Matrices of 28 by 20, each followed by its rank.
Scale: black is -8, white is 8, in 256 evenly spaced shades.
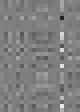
two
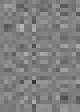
three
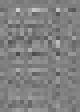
three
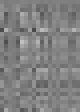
two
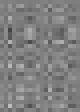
two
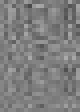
three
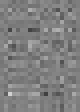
three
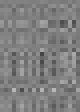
two
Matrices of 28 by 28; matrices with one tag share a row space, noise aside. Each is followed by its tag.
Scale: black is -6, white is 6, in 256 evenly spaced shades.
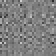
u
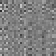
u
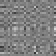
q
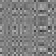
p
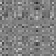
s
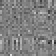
p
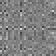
u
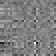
q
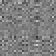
s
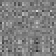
s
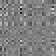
u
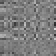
q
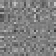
q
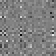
u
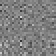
u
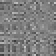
q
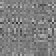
p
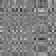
p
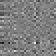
q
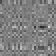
p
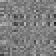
q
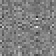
s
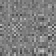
p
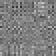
p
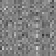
s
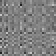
u
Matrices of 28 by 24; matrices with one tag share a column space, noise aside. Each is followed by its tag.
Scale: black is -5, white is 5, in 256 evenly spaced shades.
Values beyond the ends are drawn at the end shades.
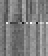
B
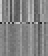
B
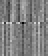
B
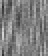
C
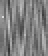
C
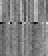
B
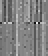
B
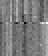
B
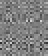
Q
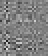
Q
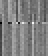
B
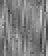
C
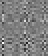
Q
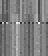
B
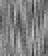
C
